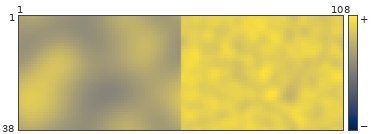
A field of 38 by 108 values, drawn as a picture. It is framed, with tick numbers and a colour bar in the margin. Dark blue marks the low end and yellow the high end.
The table splits into one row of 2 panels. Panel 1,1: high, smooth. Panel 1,2: very high, blotchy, faint in contrast.
